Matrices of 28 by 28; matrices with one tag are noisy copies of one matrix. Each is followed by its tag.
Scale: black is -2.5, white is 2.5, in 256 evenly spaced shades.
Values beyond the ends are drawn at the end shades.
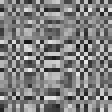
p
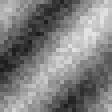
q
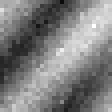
q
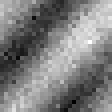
q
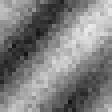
q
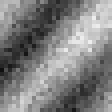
q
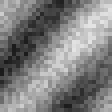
q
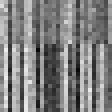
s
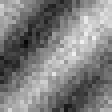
q
